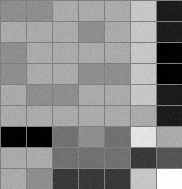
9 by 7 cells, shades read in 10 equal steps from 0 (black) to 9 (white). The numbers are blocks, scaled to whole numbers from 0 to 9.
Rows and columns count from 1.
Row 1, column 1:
5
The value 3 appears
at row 8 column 7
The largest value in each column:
6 6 6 6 6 8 9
